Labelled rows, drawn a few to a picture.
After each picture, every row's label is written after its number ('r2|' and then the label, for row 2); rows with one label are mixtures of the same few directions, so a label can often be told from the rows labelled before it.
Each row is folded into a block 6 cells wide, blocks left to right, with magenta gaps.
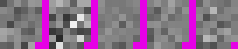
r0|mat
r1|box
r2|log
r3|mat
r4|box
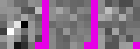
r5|log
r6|mat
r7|mat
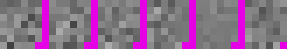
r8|box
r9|log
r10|box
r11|mat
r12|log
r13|mat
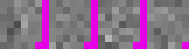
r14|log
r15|box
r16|box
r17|mat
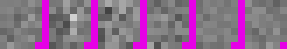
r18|box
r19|log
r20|mat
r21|box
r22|box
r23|mat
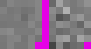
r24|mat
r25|box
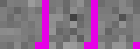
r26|mat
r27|log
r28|log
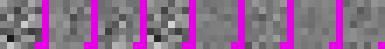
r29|box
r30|log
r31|log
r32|box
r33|box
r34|box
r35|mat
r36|mat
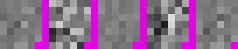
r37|log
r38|mat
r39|log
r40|log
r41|log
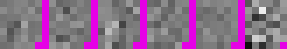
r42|log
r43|box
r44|log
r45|mat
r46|mat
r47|box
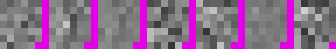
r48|box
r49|log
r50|log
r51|mat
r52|mat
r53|mat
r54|mat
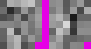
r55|mat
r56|log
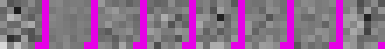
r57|box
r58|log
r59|mat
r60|box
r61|log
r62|log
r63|box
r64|log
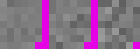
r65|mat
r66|box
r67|mat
